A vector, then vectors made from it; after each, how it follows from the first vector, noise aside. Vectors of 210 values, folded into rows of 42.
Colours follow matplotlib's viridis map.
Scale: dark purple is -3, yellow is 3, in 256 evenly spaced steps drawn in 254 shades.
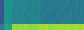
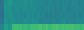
shrunk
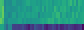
negated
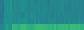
shrunk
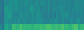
shrunk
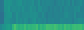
shrunk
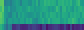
negated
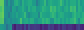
negated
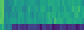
negated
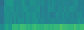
shrunk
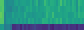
negated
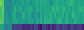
negated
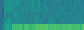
shrunk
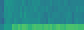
shrunk
